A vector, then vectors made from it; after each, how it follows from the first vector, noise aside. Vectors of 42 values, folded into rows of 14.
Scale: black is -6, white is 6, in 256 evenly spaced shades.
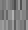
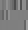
partly zeroed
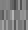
copied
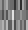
scaled up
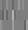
partly zeroed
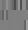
partly zeroed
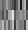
scaled up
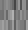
copied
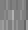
partly zeroed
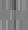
partly zeroed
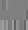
partly zeroed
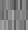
copied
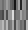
scaled up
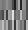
scaled up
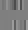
partly zeroed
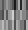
scaled up
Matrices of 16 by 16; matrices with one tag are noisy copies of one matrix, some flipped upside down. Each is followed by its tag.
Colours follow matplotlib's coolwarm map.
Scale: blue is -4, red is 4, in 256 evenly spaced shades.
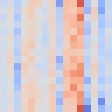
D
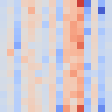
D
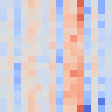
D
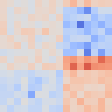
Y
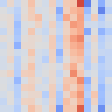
D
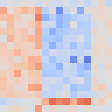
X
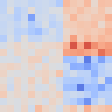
Y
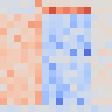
X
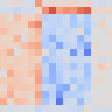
X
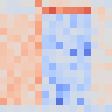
X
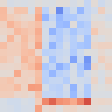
X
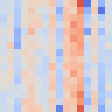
D
